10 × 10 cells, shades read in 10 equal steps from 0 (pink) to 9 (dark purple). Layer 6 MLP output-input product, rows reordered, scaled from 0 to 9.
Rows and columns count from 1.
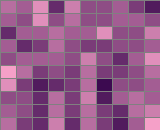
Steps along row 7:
up up down down down up down same down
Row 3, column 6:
4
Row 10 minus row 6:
3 3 1 -3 1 0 0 2 -1 -3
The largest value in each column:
7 7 8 7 7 6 9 8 6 8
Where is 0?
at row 6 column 1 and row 10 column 10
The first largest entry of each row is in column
10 2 1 2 8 3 7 7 3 8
